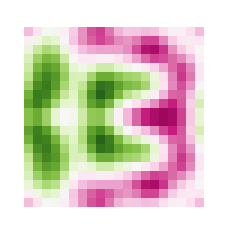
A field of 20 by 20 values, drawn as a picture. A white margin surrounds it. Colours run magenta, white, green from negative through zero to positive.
The middle right is the ninth with the lowest average. Overall the values sit about 50% of the way up the scale. The top and bottom halves mirror each other. There are no lone odd cells.
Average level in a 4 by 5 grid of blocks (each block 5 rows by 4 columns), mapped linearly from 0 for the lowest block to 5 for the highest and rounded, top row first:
32101 | 54410 | 54410 | 32101
